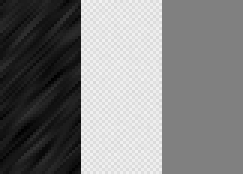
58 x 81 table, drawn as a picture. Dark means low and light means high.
The table splits into one row of 3 panels. Panel 1,1: very low, slanting up to the right, faint in contrast. Panel 1,2: very high, checkered, faint in contrast. Panel 1,3: middling, flat.
